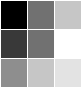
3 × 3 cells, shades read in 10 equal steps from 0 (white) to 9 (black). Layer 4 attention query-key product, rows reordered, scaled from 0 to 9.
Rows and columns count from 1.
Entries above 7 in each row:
1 0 0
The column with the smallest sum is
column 3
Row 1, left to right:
9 5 2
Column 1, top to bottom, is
9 7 4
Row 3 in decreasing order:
4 2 1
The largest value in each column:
9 5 2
